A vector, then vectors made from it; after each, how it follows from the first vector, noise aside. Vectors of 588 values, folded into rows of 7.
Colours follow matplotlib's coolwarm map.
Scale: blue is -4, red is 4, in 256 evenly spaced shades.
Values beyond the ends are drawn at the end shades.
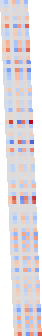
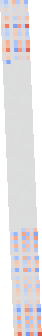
partly zeroed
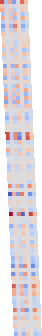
reversed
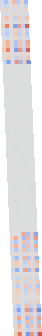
partly zeroed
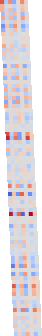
reversed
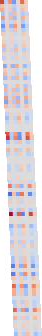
reversed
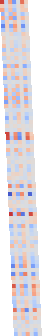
reversed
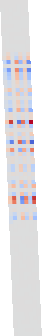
partly zeroed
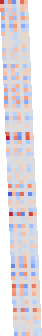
reversed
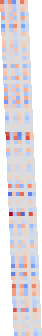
reversed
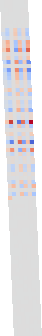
partly zeroed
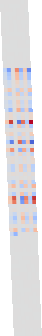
partly zeroed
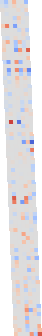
partly zeroed
